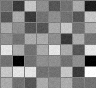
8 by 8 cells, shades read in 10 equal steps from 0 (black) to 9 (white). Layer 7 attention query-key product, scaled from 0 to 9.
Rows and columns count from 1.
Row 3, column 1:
6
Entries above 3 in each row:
5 5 6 7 7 6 7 7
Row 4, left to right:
5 4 6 6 5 2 6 4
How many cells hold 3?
7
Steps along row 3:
down down same up up down up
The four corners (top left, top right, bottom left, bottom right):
4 1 6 4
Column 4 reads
5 4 3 6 6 5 4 6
